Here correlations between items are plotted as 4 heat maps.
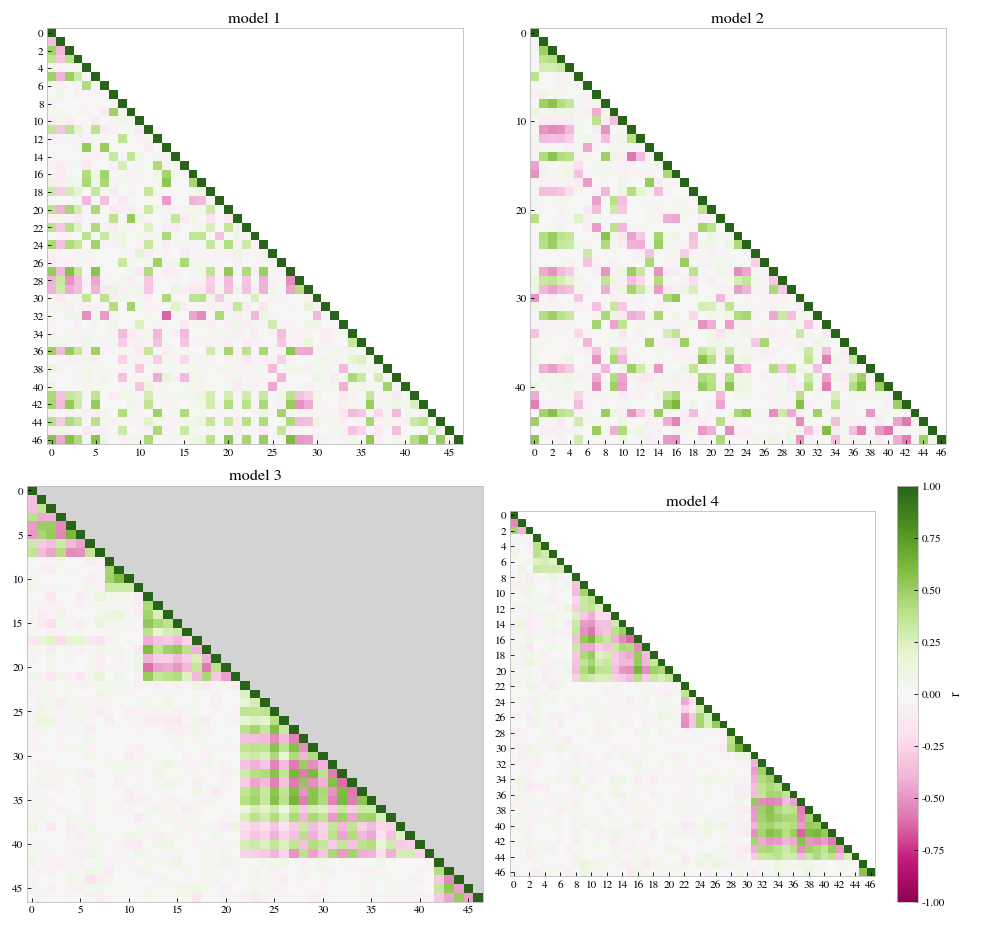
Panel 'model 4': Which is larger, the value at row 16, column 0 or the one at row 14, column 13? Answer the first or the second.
the second
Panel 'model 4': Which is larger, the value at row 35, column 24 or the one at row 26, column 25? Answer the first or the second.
the second
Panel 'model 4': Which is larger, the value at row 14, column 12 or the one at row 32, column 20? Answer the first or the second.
the second
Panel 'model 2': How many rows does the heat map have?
47
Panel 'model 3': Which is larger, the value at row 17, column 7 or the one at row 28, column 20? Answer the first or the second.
the second
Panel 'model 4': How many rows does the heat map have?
47
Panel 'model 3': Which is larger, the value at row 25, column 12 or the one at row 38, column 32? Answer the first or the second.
the first
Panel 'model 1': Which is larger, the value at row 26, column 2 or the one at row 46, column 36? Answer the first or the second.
the second
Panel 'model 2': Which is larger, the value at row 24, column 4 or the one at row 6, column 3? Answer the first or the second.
the first
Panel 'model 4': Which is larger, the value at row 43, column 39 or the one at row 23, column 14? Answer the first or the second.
the first
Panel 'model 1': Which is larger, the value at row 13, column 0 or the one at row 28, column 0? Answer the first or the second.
the first
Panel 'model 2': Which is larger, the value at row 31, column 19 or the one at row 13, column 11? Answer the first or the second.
the first
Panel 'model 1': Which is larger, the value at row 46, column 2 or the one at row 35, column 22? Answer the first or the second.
the first
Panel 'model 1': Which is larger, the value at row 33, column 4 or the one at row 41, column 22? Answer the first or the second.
the second
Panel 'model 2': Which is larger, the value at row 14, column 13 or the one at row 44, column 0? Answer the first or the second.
the second
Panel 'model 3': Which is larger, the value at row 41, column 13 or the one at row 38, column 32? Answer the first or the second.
the first
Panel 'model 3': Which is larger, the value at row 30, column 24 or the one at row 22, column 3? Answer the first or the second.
the first
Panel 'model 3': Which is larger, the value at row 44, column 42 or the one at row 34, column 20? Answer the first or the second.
the second
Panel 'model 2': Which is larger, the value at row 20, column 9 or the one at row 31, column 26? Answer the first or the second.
the first
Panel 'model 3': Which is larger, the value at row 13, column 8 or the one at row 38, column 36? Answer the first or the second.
the first
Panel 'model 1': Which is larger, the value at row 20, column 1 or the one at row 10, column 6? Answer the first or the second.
the second
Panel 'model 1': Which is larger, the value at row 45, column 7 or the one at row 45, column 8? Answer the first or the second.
the second
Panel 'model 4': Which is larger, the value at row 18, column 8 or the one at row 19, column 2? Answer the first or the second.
the second
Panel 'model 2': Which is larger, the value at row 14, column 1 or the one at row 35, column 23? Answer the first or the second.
the first
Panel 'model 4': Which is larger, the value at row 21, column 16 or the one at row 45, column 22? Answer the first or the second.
the first
